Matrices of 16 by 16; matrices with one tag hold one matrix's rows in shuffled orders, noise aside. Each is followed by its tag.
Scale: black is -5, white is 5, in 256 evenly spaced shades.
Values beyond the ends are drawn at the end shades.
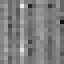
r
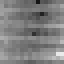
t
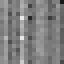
r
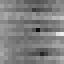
t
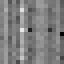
r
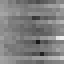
t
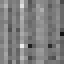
r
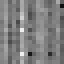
r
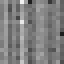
r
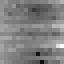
t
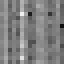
r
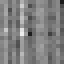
r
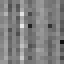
r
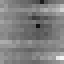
t
